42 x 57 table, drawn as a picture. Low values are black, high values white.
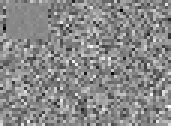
No row or column stands out. The top left is the calmest part. Fine speckle covers the field. There is no overall slope. The values follow a bell shape. In the top left lies a patch that is calmer than the rest. No regular stripes run through it.
